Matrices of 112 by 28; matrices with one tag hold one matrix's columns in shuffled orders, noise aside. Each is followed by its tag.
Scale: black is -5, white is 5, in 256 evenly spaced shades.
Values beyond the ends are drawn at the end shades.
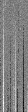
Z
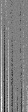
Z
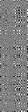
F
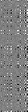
F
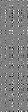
F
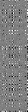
F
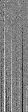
Z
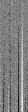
Z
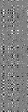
F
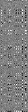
F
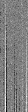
Z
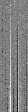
Z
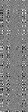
F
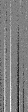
Z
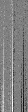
Z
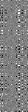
F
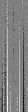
Z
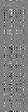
F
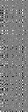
F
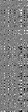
F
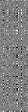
F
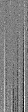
Z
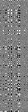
F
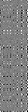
F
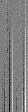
Z
